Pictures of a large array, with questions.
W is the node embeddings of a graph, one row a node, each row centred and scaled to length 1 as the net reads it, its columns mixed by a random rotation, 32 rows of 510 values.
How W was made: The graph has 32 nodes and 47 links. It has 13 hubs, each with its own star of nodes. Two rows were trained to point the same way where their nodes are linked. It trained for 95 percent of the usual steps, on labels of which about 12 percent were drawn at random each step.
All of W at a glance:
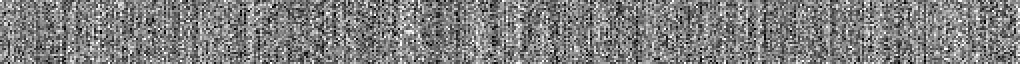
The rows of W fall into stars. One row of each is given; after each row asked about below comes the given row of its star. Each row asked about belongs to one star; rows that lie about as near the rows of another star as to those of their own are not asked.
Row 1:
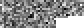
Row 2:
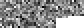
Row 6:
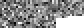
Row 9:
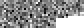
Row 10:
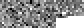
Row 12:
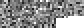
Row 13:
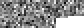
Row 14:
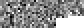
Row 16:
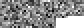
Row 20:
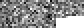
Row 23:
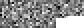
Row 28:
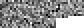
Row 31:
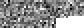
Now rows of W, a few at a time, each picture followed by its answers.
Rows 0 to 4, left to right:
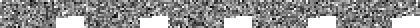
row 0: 10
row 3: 13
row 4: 1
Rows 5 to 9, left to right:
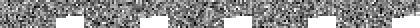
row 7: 2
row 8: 20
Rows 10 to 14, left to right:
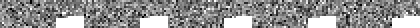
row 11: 23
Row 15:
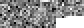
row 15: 16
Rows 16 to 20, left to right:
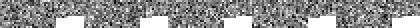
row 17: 10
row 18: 14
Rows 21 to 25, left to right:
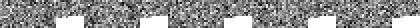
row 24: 6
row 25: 23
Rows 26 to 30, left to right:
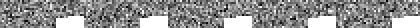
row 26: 12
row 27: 9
